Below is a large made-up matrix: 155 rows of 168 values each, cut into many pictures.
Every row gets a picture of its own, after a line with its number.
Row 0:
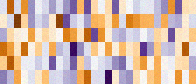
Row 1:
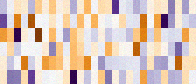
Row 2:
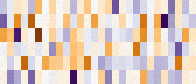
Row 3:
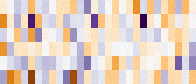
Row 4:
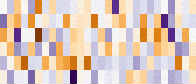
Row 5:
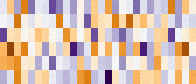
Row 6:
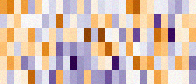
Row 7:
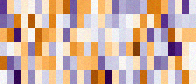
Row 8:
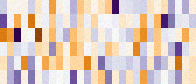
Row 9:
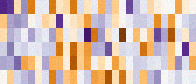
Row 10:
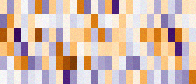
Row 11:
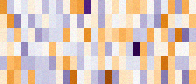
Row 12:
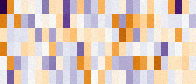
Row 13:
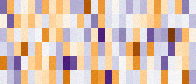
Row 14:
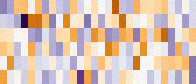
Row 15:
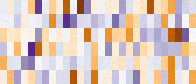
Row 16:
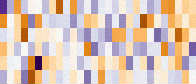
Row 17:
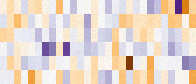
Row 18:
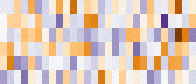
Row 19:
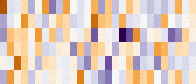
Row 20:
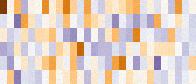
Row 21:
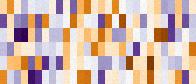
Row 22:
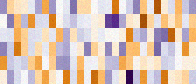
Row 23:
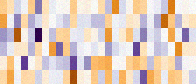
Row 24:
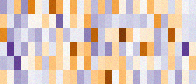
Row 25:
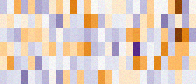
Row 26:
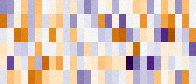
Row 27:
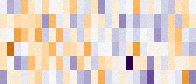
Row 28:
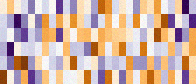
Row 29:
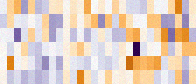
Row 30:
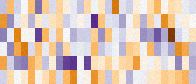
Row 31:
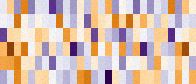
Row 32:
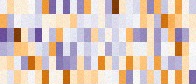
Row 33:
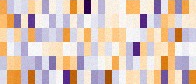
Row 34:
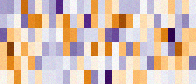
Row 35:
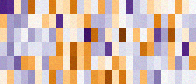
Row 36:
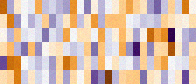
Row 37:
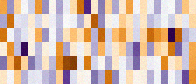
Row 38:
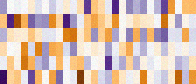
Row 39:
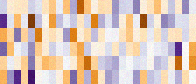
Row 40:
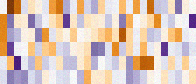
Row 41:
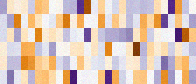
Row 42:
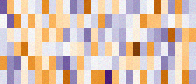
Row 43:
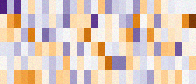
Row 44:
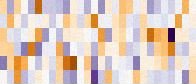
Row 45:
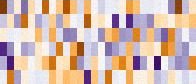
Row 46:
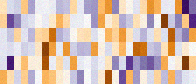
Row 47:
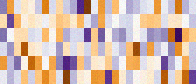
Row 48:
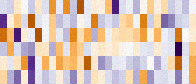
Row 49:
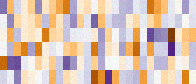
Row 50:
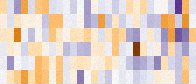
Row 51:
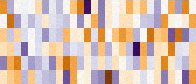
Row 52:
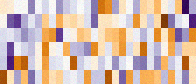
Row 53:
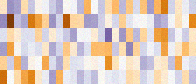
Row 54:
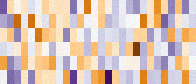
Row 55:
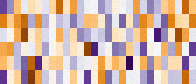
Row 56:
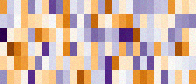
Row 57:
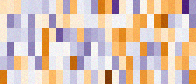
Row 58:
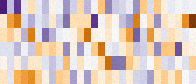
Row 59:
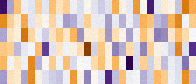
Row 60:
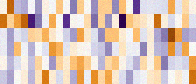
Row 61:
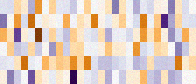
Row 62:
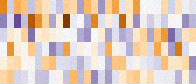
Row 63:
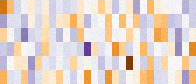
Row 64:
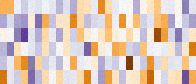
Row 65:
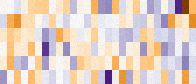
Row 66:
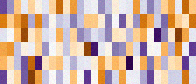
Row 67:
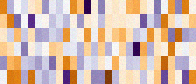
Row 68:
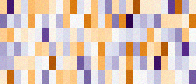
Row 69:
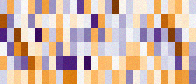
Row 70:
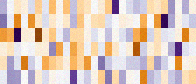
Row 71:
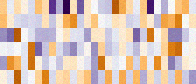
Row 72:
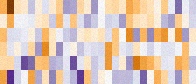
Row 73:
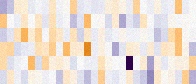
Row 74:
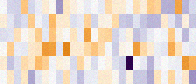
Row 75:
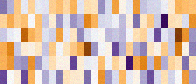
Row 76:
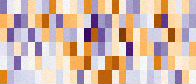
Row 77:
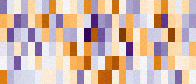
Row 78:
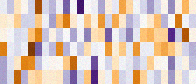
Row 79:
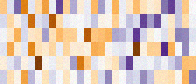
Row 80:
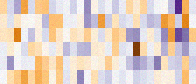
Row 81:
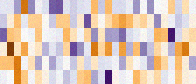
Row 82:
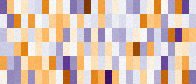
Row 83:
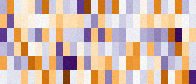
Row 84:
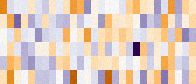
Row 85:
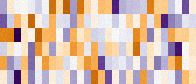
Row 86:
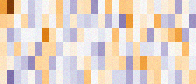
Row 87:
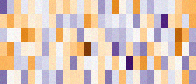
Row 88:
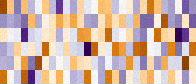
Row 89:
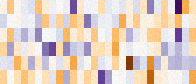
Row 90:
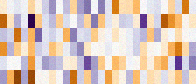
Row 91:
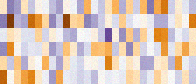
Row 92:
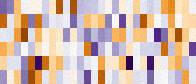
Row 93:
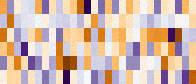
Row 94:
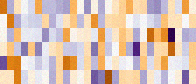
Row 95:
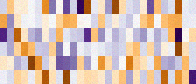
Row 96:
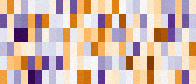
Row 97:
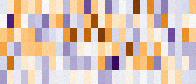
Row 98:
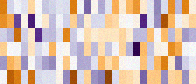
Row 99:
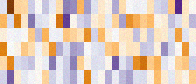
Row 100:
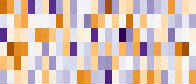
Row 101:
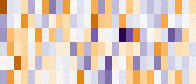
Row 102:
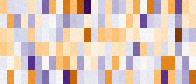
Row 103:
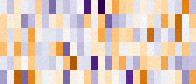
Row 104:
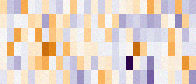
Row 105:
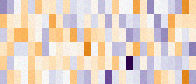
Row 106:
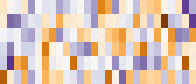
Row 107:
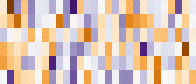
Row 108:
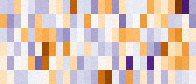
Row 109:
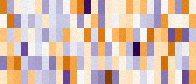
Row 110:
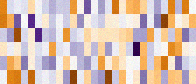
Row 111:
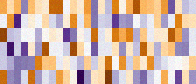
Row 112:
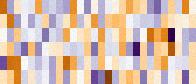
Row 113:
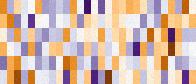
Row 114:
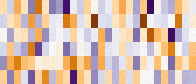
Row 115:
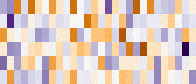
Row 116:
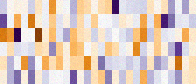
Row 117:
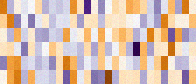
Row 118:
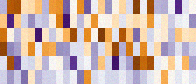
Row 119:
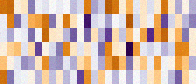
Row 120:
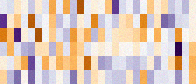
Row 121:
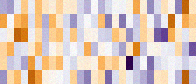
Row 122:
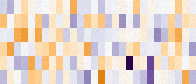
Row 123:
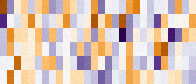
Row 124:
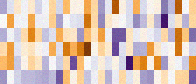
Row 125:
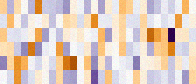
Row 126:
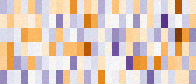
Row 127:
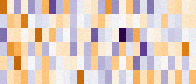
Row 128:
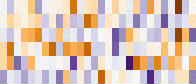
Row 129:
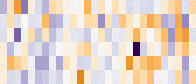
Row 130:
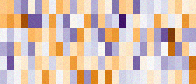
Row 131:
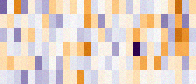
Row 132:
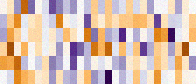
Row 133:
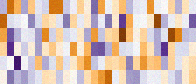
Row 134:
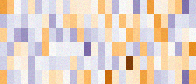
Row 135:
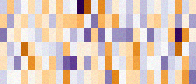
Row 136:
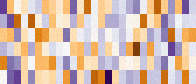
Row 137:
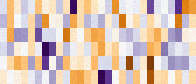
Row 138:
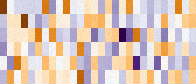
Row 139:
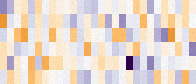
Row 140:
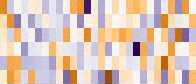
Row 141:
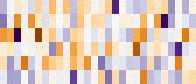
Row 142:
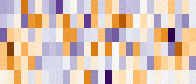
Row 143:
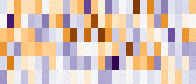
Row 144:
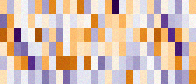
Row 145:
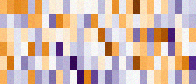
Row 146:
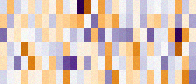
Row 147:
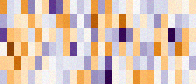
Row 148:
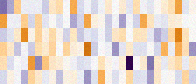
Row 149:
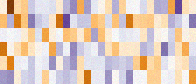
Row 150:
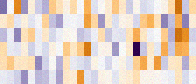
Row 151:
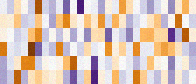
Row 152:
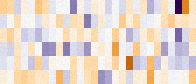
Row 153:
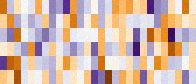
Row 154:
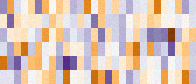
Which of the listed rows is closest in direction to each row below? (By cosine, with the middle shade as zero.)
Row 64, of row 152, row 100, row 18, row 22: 152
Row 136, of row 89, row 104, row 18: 104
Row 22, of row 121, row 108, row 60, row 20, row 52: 60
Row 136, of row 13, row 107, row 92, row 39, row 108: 13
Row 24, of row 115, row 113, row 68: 115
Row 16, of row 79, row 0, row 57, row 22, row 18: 18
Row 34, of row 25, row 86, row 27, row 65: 65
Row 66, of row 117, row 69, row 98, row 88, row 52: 69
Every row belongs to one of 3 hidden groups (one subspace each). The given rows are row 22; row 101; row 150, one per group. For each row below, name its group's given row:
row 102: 22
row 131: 150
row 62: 101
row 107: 101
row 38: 101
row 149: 101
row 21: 150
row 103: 22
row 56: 101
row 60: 101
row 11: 22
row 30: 22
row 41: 22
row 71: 22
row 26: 150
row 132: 101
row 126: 150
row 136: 22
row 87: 150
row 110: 22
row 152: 150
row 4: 22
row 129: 150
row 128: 150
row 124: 150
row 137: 150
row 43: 101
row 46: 150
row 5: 101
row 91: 101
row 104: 150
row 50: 150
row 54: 22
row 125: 22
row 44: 22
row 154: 22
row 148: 150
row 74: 150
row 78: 22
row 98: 22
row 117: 22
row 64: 150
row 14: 101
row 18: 150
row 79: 150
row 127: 101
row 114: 22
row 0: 101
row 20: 101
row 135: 22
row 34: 101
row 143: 101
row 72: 101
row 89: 150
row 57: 150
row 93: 22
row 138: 101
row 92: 150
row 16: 150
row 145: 101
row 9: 101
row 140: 22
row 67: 22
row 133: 101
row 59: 150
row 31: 101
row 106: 150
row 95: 22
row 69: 22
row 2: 22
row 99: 101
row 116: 22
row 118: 101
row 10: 22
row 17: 150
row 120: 22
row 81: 101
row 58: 101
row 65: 150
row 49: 22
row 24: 101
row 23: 22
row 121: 150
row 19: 101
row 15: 22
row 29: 150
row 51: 22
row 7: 22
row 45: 101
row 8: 22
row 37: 22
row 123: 101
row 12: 101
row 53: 101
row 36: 22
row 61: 22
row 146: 22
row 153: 22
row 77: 101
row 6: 101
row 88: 150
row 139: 150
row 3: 22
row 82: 22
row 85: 22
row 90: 22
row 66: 150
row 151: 22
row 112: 22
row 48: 22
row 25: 150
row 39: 22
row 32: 22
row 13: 22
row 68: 101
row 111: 101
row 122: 150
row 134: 150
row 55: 150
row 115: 101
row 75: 150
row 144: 22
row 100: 101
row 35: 101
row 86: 101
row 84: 22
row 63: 150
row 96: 150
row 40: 101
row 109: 22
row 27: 150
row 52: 150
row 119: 101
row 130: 101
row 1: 22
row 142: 101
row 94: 22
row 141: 22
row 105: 150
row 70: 22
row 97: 101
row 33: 22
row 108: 150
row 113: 22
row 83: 22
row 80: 150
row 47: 22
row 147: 101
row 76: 101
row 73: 150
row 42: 22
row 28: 150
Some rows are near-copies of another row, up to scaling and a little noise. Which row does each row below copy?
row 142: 34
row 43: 58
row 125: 44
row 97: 143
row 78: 151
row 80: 50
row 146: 135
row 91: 53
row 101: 19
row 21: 96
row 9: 35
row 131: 150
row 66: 55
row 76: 77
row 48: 120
